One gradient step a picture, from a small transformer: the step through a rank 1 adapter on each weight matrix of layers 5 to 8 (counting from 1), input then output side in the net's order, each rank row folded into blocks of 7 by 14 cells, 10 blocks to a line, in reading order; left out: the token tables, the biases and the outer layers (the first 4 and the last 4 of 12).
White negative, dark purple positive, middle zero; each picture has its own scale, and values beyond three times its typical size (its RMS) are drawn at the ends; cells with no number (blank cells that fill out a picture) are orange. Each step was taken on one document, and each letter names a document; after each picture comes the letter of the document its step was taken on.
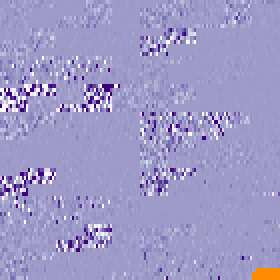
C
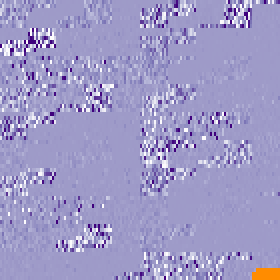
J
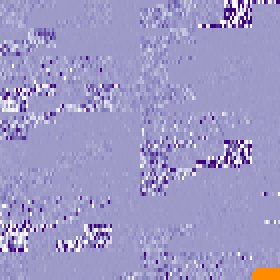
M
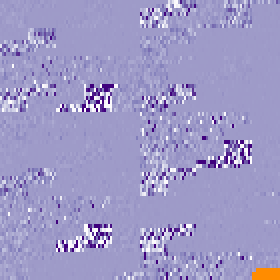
M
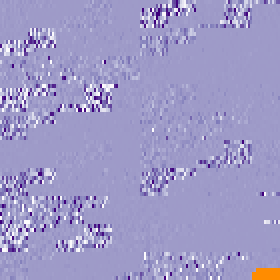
J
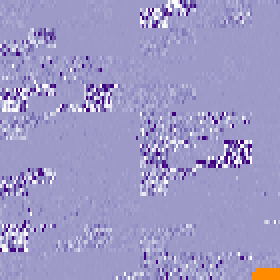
M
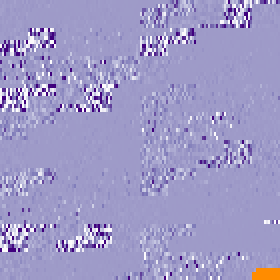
J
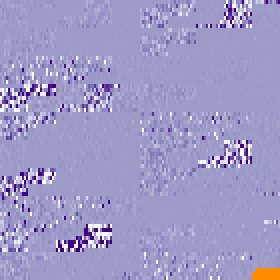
C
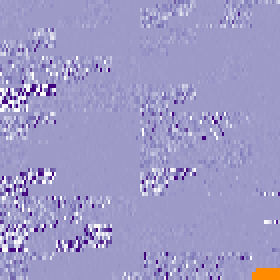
C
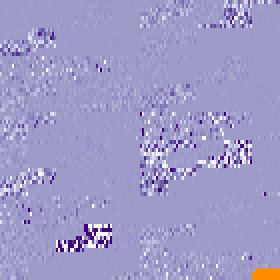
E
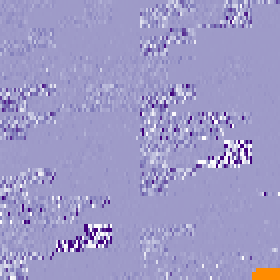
E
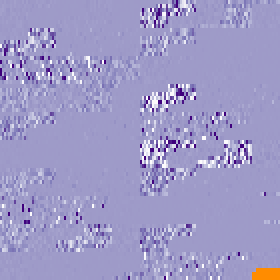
J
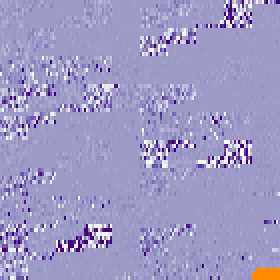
C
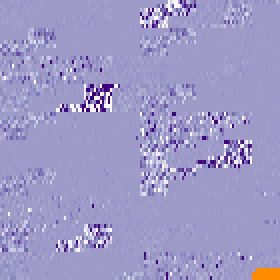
M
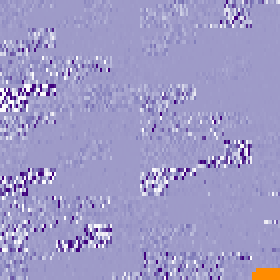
C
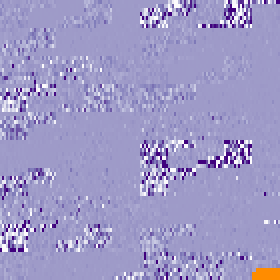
M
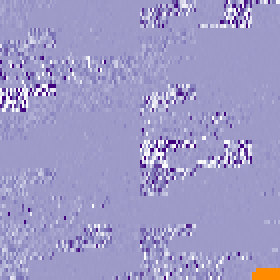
J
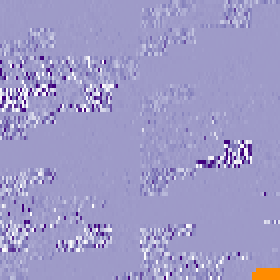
J
